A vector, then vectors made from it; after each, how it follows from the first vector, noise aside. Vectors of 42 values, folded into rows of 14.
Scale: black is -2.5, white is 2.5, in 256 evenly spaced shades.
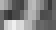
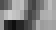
negated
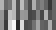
sign-scrambled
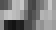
negated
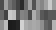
sign-scrambled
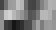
negated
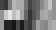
negated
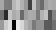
sign-scrambled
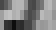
negated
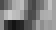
negated
